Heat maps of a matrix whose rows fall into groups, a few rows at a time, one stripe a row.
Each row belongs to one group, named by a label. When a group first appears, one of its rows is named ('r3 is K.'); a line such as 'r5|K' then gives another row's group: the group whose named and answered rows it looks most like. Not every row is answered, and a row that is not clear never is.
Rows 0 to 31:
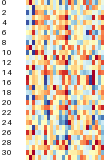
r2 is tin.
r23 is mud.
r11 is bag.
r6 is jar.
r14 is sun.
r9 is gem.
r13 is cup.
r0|gem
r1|bag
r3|sun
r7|sun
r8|tin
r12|sun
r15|gem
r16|gem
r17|tin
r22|gem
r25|bag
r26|cup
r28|bag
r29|sun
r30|cup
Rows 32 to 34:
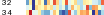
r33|bag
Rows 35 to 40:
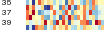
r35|bag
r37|jar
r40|tin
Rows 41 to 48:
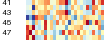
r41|sun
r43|sun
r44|tin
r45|bag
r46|cup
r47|gem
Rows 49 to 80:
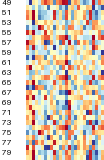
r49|sun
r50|mud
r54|bag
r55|cup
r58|cup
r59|mud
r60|tin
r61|sun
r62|gem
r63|mud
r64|sun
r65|jar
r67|mud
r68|cup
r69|mud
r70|mud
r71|jar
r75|bag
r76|gem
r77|tin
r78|gem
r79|jar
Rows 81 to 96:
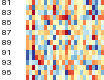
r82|tin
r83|jar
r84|sun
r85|gem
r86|cup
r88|cup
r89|gem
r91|tin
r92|tin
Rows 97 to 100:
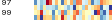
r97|bag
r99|jar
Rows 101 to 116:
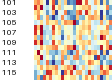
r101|mud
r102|cup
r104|mud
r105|sun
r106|cup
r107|cup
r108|cup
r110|sun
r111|mud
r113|mud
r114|sun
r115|bag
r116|tin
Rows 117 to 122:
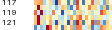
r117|gem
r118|mud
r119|cup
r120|gem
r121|gem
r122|bag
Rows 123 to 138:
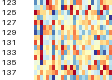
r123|bag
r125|gem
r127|cup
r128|tin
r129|tin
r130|jar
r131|cup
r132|tin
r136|bag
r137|sun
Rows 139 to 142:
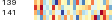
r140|cup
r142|bag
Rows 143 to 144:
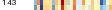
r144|tin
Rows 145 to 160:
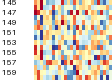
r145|jar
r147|gem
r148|tin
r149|tin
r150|gem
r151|bag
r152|tin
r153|mud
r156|jar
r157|bag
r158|mud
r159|mud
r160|mud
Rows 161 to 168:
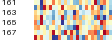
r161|bag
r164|jar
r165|cup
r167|bag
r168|gem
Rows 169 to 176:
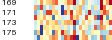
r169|sun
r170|cup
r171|bag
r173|sun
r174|bag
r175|tin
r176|sun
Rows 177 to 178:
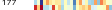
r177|bag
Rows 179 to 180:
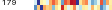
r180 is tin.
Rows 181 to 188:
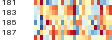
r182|sun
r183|sun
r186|bag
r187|sun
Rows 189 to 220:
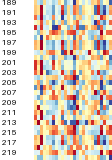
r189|mud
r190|jar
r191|jar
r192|cup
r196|bag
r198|jar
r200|mud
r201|cup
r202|cup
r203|jar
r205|mud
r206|tin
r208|sun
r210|mud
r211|jar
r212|cup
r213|mud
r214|sun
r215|sun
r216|jar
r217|jar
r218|gem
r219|sun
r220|mud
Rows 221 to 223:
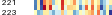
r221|tin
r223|mud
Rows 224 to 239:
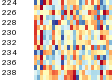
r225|jar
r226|bag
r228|gem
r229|gem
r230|cup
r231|cup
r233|gem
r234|tin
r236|cup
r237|tin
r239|sun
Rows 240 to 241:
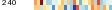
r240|jar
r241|mud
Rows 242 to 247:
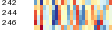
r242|tin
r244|gem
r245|gem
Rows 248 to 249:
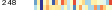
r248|tin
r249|bag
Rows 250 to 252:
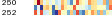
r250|mud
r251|tin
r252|gem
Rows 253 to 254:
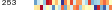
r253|bag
